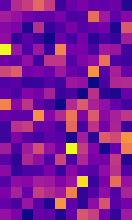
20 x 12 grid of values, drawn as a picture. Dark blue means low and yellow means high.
No row or column stands out. The values are skewed, with a long tail toward high values. The bottom middle is the roughest part. The halves do not mirror each other. No seam splits the table. There is no overall slope. The grain is fine, like static.
